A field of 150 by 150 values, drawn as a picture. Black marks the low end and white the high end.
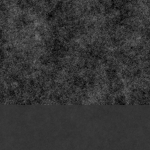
Average level on the scale: 20%. Mirror symmetry: none. Grain: blotchy. Slope: none. Seam: horizontal, 70% of the way down, the bottom part calmer. Odd rows or columns: none.
